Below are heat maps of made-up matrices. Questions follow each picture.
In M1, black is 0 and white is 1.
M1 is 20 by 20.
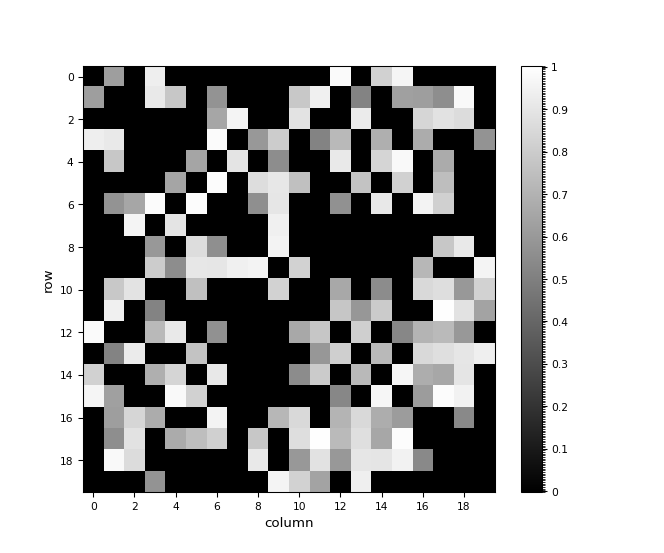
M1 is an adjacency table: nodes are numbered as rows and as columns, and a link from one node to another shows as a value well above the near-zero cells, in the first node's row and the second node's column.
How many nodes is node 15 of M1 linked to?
9
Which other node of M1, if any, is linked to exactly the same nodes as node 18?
none
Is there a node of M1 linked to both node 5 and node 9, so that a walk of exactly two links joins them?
yes
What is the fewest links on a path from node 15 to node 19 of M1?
3
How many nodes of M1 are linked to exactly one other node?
0
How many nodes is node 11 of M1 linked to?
8
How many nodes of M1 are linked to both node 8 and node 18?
0
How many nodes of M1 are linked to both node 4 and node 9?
2
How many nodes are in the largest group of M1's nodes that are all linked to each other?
4
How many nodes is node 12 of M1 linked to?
11
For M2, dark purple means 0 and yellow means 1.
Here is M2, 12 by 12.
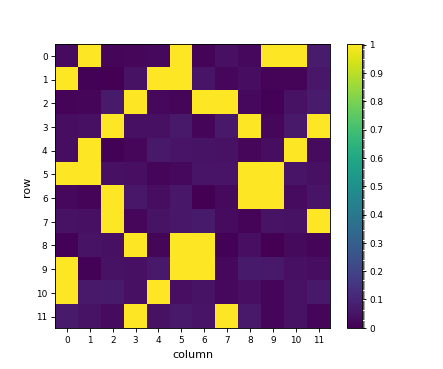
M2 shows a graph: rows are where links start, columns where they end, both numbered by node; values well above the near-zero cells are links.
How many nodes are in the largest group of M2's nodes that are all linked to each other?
3
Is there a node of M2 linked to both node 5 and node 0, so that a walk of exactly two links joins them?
yes
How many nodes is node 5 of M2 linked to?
4
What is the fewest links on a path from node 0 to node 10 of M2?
1
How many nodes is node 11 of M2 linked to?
2
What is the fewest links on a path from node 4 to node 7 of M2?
6
